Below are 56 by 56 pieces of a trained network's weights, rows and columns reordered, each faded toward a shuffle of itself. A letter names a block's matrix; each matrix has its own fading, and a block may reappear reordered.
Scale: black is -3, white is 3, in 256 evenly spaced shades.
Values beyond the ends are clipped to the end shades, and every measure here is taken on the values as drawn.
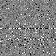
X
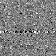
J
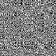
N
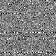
J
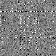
X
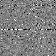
X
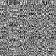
N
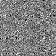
J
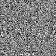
J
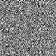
N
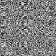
N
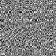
N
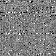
J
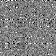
J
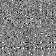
J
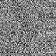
N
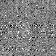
J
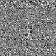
X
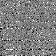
J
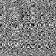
N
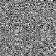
N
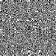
X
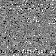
J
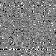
X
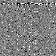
X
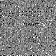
J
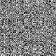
N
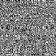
N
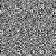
N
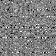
J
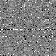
X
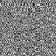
N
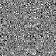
X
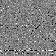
X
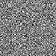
N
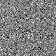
J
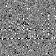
X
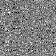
J
